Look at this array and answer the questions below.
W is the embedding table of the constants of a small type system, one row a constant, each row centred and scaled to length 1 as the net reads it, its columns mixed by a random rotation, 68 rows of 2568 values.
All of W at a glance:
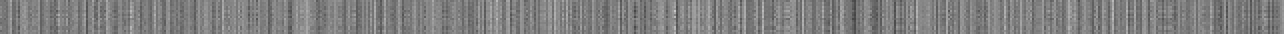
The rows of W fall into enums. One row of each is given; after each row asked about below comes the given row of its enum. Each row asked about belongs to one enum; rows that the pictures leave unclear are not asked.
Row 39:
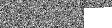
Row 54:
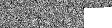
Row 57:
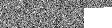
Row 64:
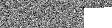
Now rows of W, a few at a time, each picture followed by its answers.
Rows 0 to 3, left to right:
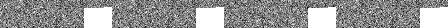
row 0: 57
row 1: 57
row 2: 54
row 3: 57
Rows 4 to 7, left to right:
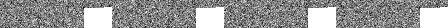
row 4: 54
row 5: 57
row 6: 39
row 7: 64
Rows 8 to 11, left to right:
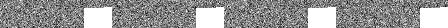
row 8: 57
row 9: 64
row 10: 57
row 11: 54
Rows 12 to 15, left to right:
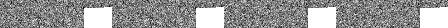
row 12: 54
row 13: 54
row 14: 39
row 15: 39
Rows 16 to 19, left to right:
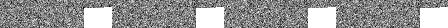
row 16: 54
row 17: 39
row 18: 57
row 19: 39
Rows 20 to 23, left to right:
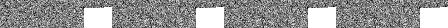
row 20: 64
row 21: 54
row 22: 54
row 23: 54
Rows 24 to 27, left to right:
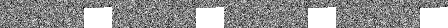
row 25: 57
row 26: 39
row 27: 54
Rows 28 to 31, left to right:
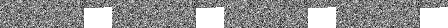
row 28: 39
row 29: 39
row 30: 57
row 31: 39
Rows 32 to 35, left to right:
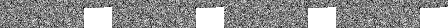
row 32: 54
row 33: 54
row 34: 39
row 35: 54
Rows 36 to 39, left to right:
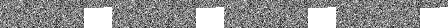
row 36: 57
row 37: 57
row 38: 57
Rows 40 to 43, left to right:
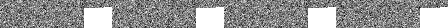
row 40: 39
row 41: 57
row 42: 39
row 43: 64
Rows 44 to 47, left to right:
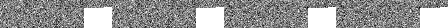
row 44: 57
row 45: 57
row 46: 64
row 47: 64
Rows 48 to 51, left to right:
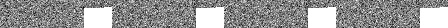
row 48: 64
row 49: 39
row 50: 39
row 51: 57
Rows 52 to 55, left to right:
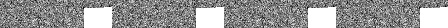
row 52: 54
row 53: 39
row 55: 54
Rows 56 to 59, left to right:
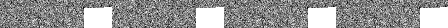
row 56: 54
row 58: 54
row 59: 54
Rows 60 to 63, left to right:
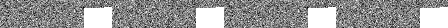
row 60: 64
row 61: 57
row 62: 64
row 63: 57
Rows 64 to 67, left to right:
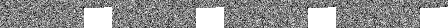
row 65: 57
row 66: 54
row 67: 54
